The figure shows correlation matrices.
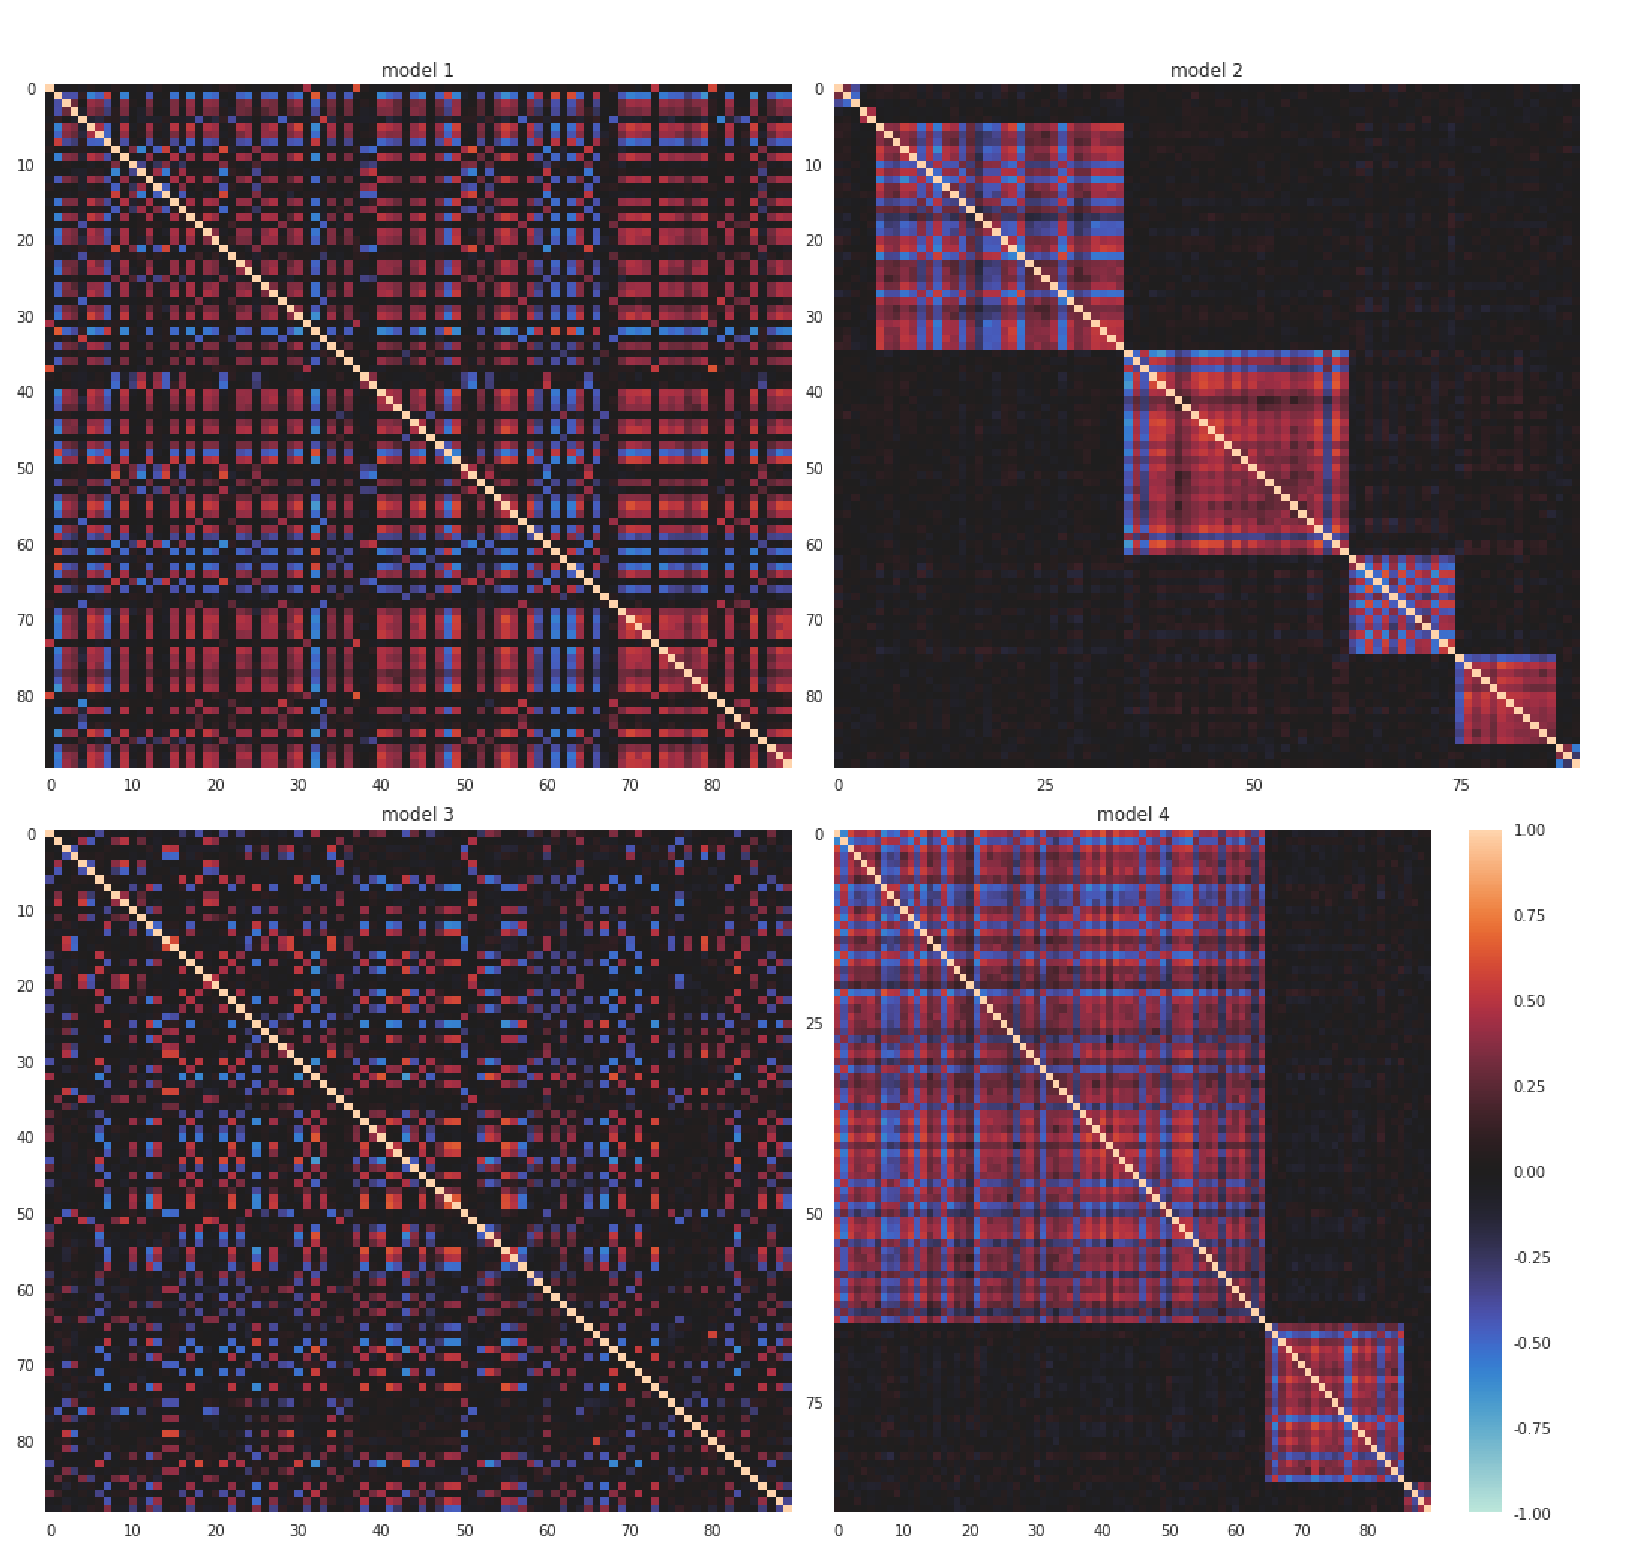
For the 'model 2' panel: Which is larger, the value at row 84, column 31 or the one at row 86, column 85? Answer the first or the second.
the second
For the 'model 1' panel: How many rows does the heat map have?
90
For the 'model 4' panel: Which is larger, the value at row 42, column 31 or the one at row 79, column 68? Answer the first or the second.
the second
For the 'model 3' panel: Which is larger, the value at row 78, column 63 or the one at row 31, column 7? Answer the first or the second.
the first
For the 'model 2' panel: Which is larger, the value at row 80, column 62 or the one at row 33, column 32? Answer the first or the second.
the second
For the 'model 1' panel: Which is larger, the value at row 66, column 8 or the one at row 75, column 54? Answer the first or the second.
the second
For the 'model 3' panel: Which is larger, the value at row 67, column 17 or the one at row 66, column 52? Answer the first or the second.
the second
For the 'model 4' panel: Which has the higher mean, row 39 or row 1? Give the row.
39
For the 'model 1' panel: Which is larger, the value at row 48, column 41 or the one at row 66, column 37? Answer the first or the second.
the second
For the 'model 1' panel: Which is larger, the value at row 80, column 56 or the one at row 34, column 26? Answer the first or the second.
the second
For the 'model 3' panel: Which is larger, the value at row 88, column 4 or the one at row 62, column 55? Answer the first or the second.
the second
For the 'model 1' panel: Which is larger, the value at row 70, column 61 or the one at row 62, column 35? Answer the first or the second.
the second
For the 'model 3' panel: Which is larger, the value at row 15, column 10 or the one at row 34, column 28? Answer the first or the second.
the second
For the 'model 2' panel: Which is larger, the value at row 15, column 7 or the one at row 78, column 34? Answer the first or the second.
the second
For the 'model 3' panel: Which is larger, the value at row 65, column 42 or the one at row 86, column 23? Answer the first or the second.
the second
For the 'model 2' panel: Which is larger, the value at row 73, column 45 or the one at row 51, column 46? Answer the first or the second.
the second
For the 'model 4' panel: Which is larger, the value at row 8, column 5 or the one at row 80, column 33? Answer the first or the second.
the second
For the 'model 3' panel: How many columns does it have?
90
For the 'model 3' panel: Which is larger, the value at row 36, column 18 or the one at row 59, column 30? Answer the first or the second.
the first
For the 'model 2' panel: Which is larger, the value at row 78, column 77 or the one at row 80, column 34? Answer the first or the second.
the first
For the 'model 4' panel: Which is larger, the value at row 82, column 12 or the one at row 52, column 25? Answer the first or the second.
the second
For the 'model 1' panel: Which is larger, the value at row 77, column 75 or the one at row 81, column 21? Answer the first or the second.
the first
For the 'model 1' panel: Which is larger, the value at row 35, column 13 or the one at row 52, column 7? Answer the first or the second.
the first
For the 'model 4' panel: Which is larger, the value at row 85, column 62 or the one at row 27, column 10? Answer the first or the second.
the first
